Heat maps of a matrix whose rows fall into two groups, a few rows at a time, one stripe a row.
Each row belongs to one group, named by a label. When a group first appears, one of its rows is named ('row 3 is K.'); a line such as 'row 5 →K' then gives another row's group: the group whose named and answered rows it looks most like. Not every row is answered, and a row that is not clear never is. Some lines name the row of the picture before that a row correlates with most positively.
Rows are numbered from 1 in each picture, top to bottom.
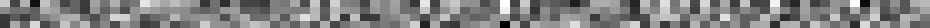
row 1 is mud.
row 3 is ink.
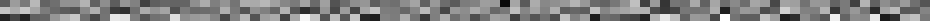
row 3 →ink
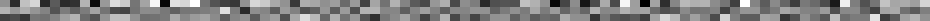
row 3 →ink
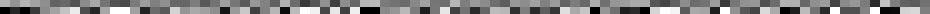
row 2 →ink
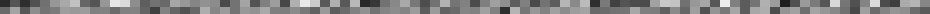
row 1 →ink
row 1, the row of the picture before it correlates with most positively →2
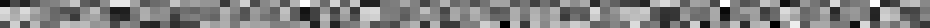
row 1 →ink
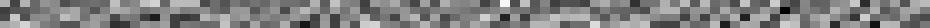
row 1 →mud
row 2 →ink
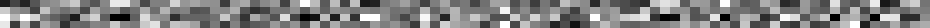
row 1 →ink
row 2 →mud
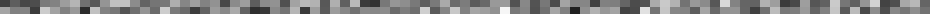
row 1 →ink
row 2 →mud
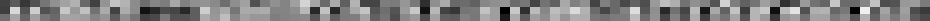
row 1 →ink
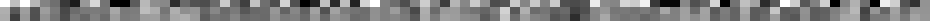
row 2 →mud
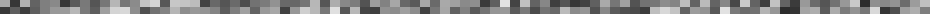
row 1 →mud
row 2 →ink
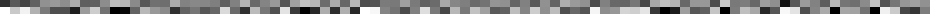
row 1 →ink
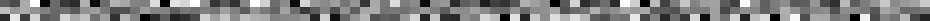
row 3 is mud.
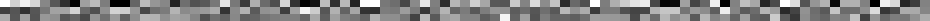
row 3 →mud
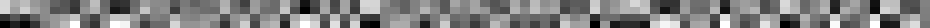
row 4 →ink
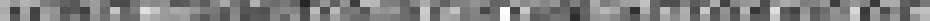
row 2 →mud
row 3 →mud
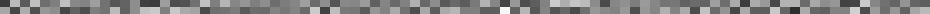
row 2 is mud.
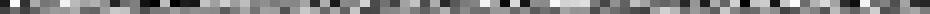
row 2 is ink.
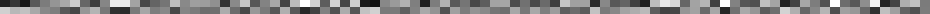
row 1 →ink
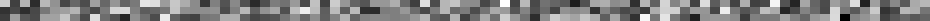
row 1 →mud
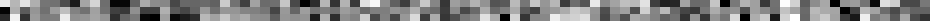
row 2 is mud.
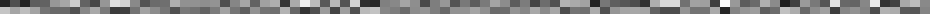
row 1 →ink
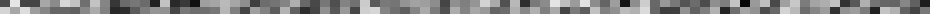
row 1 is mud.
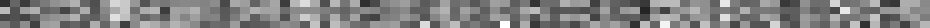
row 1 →ink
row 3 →ink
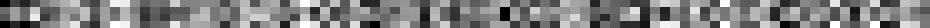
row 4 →ink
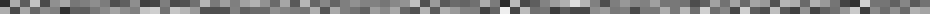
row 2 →mud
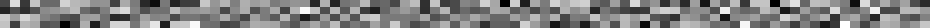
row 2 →ink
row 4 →mud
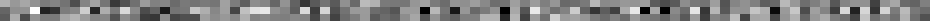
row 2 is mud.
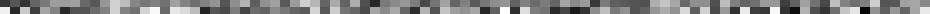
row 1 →ink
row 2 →mud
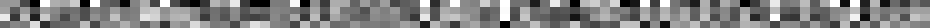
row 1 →mud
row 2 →mud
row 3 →mud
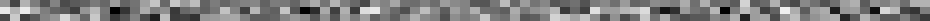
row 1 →mud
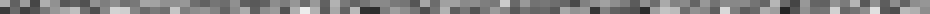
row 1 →mud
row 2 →ink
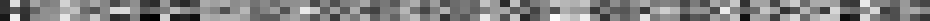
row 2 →ink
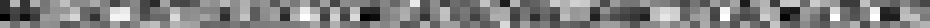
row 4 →mud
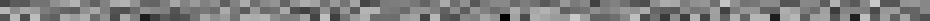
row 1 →ink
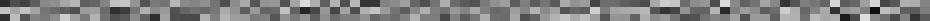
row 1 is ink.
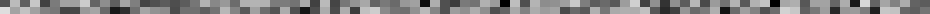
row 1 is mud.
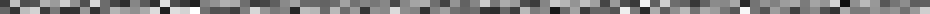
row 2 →mud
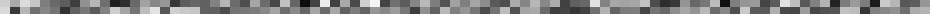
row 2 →mud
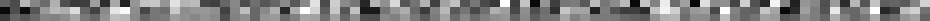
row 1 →mud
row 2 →ink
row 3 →ink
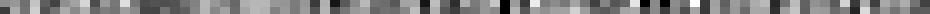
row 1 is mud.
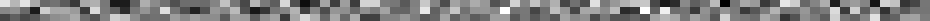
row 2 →mud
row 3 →ink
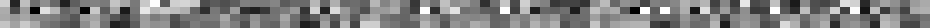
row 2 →mud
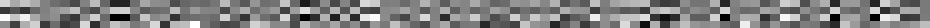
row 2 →ink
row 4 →mud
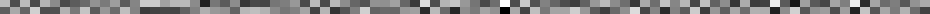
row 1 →mud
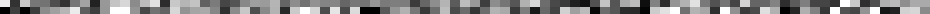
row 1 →mud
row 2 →ink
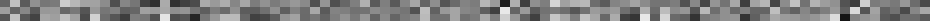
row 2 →mud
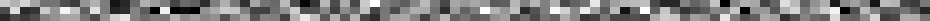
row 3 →ink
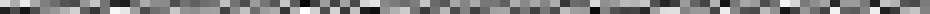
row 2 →ink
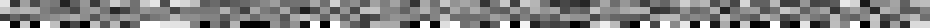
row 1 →mud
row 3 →ink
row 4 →mud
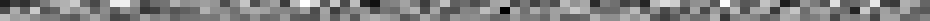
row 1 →ink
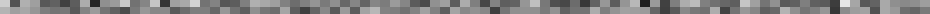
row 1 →mud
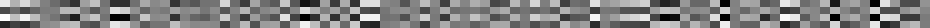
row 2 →ink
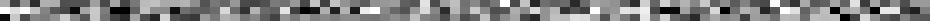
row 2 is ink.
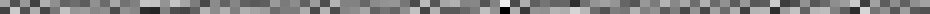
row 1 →mud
